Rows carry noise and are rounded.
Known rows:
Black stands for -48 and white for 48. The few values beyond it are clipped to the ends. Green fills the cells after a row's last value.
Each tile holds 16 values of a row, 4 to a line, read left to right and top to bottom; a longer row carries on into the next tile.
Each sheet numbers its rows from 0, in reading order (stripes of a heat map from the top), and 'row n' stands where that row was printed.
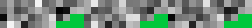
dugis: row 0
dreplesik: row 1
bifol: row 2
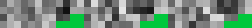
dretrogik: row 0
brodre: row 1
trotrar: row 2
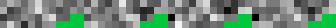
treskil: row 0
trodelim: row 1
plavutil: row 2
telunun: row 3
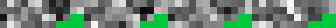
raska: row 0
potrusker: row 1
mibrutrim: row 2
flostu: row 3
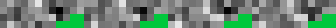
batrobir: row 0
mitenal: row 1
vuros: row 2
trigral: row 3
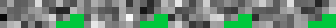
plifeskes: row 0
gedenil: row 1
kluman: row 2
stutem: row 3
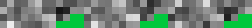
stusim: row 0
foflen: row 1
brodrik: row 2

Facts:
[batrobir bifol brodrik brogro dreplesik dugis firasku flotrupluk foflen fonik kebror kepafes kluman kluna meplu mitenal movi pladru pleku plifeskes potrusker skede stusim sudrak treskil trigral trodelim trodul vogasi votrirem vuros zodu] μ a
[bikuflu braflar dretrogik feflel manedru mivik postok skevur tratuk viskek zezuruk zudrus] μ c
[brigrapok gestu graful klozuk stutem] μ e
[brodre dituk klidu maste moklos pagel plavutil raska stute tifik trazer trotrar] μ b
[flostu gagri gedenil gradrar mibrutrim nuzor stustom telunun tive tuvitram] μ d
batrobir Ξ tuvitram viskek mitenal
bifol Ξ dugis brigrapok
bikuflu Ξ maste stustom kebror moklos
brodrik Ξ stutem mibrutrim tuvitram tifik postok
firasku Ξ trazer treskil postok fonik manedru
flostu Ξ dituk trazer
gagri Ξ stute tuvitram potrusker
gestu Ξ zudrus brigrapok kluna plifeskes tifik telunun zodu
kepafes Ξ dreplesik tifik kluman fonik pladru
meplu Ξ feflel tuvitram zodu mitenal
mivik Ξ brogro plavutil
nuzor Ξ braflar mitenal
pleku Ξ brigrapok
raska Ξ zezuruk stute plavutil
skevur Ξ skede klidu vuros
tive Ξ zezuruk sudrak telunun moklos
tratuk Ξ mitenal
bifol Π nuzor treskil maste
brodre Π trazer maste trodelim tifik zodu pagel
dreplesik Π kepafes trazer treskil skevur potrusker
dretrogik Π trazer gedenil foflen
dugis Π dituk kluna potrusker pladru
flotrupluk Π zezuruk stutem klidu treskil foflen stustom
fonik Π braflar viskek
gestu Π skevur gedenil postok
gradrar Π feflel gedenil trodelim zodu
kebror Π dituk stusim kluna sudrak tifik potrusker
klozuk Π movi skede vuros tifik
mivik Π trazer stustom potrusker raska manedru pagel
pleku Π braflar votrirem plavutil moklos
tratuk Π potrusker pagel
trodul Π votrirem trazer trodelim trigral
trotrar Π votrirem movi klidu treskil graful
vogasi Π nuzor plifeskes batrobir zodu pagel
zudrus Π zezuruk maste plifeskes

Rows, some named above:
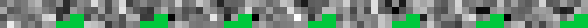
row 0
foflen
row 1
manedru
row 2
tive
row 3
stustom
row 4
klozuk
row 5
fonik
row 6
plifeskes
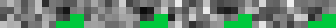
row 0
postok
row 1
feflel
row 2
tifik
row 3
firasku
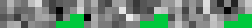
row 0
nuzor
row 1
moklos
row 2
klozuk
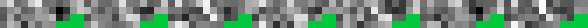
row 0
tratuk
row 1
trodul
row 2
flostu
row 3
dreplesik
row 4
trotrar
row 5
nuzor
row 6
dituk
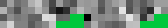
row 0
votrirem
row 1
kebror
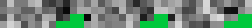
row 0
skevur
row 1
bikuflu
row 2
fonik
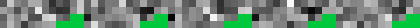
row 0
trotrar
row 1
kluna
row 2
moklos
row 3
zodu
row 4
flotrupluk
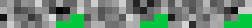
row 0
pleku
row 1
graful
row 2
zudrus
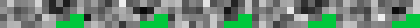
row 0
graful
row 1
zodu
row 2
gestu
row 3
klidu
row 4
gradrar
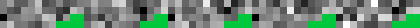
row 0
sudrak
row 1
nuzor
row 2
brigrapok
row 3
maste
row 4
brogro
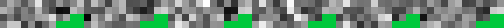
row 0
vogasi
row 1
stute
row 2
mivik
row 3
trazer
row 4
kepafes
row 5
zezuruk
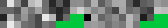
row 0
raska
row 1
bikuflu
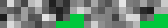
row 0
raska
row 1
trodul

